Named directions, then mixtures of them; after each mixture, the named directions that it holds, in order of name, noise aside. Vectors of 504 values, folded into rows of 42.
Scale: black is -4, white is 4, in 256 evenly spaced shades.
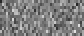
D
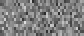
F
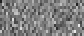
D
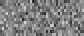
F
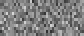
F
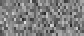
F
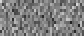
D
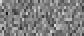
D, F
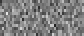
D, F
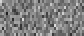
D, F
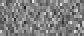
D, F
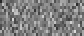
D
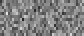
D, F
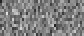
D, F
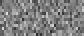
D, F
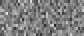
D, F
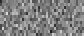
D, F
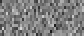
D, F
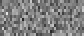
D, F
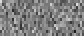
D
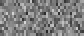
F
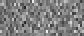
D, F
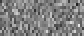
D
